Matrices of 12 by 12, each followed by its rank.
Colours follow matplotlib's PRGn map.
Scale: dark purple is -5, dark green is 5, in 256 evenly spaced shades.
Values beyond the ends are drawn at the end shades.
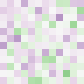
full rank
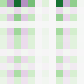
one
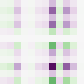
one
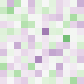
full rank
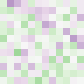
full rank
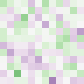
full rank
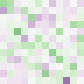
full rank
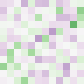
full rank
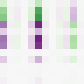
one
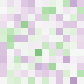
full rank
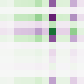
one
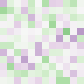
full rank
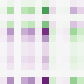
one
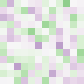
full rank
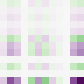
one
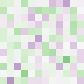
full rank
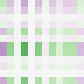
one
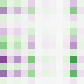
one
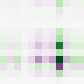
one
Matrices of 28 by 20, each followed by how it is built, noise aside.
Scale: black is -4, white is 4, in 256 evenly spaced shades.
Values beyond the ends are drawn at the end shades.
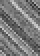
Toeplitz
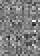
low rank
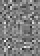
low rank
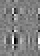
low rank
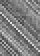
Toeplitz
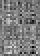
low rank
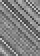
Toeplitz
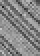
Toeplitz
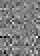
low rank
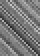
Toeplitz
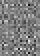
low rank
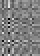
low rank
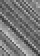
Toeplitz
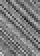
Toeplitz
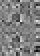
low rank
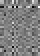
low rank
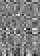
low rank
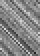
Toeplitz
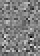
low rank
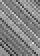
Toeplitz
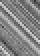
Toeplitz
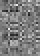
low rank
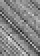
Toeplitz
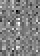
low rank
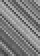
Toeplitz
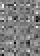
low rank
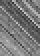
Toeplitz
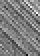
Toeplitz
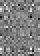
low rank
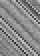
Toeplitz
